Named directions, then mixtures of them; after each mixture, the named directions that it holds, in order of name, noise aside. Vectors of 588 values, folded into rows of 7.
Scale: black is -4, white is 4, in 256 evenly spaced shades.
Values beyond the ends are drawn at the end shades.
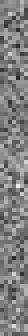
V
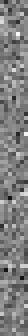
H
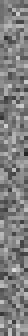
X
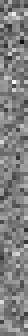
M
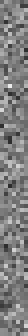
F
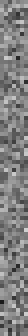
M, X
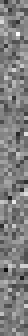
H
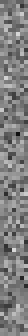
F, H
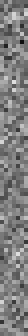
M, V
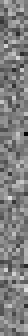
H, V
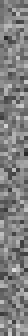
X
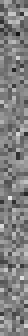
H, M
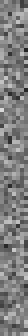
F, V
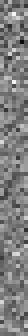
M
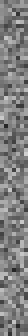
X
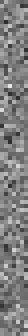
F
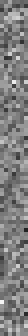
M, X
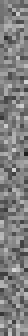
X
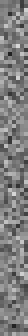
F, V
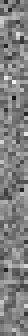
H, M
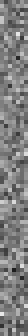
H, X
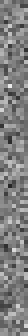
F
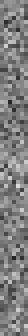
F, V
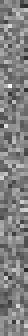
F, X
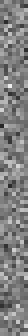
F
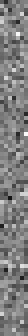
H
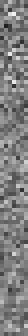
M, V
